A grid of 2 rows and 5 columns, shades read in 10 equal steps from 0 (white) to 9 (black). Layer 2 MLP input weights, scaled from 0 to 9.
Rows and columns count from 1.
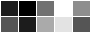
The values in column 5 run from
4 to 6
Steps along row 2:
up down down up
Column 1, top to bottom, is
8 6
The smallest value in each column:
6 8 3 0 4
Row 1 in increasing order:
0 4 5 8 9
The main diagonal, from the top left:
8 8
